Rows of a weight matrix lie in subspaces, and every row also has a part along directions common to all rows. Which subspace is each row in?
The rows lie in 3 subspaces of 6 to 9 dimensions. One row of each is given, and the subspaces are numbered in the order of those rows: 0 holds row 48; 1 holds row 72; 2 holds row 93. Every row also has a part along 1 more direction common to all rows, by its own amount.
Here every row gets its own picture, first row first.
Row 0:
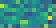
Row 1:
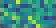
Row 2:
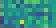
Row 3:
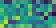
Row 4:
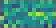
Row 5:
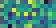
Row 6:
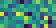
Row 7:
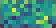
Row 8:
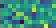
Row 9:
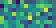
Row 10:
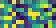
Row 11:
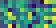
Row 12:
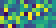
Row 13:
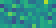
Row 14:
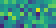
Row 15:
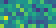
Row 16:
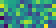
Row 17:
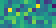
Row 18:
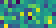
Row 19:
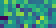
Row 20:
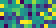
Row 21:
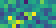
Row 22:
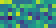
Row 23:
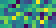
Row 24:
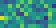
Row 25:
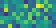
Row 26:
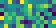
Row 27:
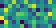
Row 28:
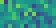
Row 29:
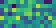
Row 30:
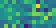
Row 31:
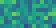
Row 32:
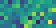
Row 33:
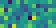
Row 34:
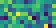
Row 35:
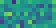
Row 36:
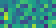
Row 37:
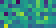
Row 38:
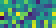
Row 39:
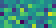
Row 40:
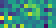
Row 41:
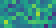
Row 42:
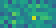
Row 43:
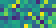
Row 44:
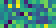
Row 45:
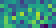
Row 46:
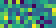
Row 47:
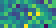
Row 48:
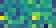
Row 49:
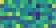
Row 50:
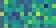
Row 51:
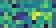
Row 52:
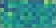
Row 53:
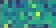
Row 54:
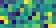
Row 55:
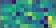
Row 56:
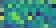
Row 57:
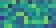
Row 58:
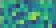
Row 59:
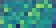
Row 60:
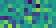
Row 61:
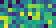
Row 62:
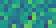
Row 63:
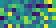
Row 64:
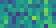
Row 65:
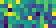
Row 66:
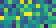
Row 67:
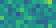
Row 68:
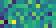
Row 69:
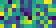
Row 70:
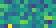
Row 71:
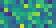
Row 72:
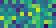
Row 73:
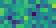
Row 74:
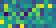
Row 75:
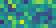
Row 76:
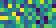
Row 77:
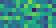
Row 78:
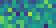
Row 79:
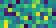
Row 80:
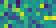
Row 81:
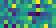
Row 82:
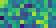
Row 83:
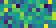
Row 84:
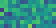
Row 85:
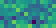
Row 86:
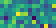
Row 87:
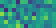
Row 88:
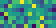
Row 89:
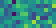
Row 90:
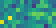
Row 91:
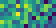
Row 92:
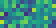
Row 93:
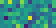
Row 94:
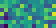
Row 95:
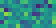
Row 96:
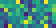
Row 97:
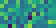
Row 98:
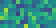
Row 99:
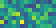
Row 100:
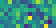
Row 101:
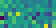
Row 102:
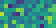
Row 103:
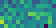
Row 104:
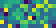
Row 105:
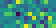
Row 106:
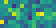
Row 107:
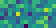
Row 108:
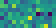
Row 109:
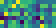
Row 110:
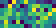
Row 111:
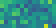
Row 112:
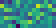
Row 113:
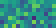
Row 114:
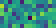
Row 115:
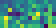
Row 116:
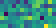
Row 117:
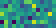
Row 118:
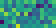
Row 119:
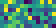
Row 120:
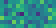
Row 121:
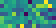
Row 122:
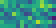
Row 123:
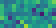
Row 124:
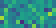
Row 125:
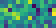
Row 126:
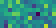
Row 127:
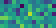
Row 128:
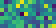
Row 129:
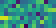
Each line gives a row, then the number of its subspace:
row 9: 2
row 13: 2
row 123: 0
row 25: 2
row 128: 1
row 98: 1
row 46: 1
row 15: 1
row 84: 2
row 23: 1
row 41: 1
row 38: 0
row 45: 1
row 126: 1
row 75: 0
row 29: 2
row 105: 1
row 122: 2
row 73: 0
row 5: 2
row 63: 2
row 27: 0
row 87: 2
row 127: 0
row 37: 1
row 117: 0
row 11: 2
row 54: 0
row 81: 0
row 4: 0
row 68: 0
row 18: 1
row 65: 1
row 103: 0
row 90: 0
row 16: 2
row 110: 0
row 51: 0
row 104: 2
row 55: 1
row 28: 1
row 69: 2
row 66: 2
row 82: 0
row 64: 0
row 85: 1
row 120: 1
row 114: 2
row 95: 2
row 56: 1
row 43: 1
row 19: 1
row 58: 0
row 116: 1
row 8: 0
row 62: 2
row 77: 2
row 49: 2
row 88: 1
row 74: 2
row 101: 0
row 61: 1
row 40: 0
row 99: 0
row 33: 2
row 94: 2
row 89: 0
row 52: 2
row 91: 1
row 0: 2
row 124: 0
